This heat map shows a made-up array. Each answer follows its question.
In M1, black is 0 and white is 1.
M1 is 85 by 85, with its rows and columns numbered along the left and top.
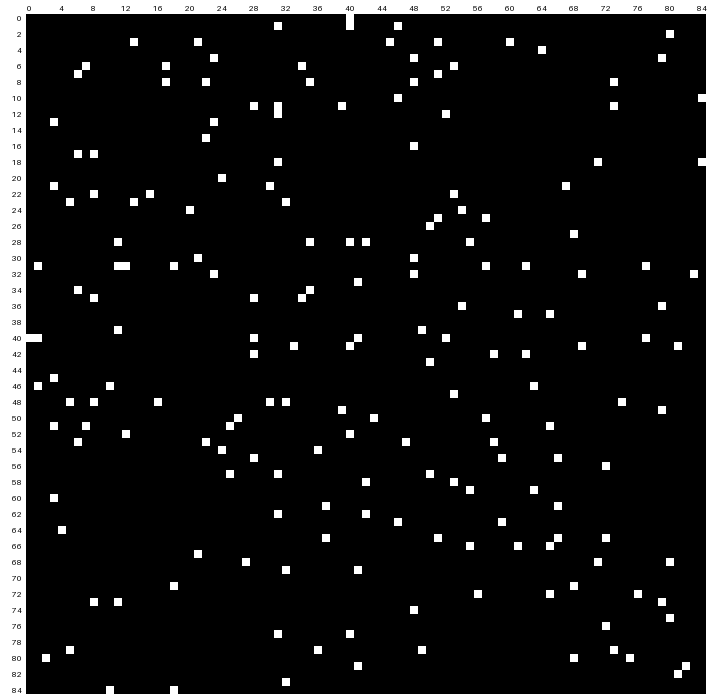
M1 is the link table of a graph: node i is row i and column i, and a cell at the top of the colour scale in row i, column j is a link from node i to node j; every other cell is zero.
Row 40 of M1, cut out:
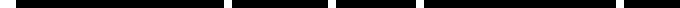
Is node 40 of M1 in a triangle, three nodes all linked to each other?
no
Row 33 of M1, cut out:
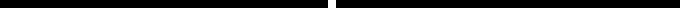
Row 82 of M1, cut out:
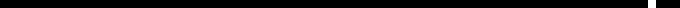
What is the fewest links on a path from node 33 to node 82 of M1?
3
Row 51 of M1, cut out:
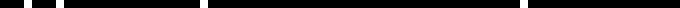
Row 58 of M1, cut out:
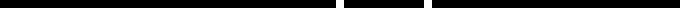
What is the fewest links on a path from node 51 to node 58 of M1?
4
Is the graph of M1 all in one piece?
no
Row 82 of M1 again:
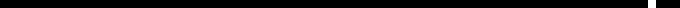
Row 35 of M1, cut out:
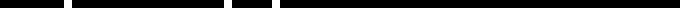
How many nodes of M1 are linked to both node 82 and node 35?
0
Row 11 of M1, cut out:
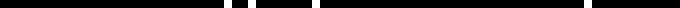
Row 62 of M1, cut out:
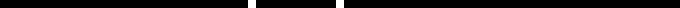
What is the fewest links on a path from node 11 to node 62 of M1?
2
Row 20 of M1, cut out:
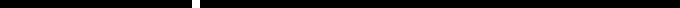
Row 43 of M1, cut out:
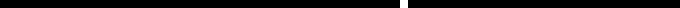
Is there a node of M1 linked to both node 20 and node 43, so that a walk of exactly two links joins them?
no
